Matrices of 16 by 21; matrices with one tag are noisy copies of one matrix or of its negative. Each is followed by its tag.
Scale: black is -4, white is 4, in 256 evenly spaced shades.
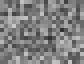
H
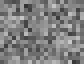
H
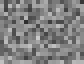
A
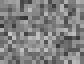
H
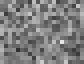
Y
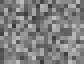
Y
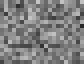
A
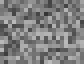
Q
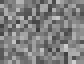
Y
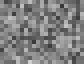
H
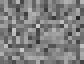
A
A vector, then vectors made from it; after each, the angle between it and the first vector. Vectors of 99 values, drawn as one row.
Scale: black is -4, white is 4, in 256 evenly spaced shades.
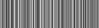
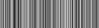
partly opposed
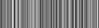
partly opposed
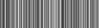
partly aligned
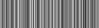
nearly parallel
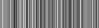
orthogonal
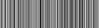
partly opposed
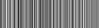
nearly opposite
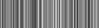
orthogonal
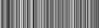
partly aligned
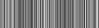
partly opposed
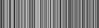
partly opposed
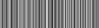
partly aligned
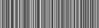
nearly parallel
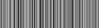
nearly opposite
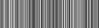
orthogonal
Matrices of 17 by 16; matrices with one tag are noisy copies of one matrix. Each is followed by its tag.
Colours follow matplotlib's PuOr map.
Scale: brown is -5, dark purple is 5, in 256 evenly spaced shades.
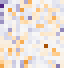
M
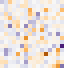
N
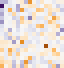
M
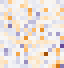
N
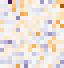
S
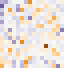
M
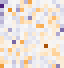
M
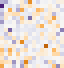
M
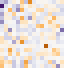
M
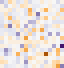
N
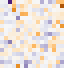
S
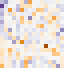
M
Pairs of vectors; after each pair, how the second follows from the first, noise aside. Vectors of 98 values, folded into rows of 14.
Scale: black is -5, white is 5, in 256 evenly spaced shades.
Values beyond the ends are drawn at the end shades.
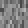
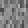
copied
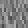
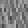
copied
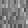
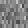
wrapped around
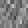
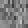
sign-scrambled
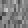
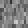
wrapped around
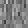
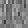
copied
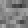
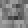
wrapped around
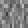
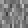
copied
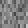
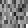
scaled up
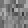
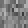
copied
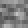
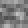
copied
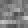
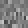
sign-scrambled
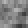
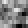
scaled up
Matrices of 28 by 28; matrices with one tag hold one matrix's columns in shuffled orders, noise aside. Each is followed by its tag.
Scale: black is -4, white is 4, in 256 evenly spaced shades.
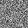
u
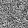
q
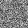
q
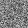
q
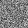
q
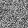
q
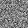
u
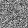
q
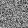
u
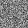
q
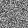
u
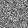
u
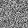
u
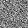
u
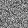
u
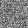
q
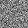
u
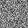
u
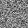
u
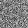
q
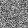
q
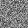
u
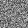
u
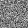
u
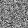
q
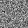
u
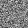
u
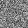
u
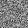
u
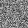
q
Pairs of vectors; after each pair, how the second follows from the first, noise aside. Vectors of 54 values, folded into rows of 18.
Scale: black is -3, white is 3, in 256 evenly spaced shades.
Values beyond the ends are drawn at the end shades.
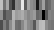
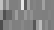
partly zeroed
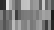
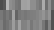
shrunk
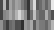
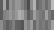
shrunk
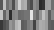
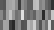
reversed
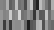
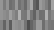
shrunk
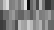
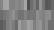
shrunk
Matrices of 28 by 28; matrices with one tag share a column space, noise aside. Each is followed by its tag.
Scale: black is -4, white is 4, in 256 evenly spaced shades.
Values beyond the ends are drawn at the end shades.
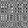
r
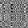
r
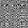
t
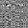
t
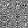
t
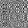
r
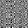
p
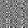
p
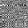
t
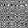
t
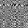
t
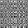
p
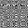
t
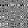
t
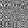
t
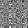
p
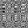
r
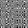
p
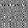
t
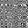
t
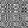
r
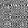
t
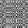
p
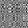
r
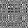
r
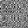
r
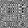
r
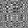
r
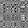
r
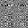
t
